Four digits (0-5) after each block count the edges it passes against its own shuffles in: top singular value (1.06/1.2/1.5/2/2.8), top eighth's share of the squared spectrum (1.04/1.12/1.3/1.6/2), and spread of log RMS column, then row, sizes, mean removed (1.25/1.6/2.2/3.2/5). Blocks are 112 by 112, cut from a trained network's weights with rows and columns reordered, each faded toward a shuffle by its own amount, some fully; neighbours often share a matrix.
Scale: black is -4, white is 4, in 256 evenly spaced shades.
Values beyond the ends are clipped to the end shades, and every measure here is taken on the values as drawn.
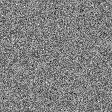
0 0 0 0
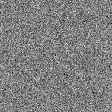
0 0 0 0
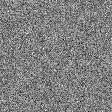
0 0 0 0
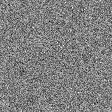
0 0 0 0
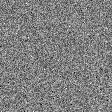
0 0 0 0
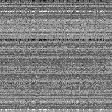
5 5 2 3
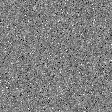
1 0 0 0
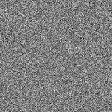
4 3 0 1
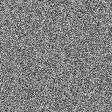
2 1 0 0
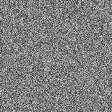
3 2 0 1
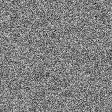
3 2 0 0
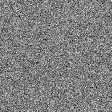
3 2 0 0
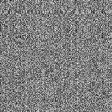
4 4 1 2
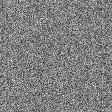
2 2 0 0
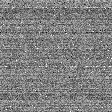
4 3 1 2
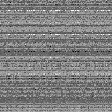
5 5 2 3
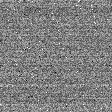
3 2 0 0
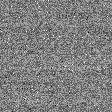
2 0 0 0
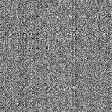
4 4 1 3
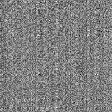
4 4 1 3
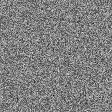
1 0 0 0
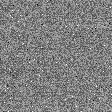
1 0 0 0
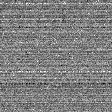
5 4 1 3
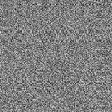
4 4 0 2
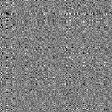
5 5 3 3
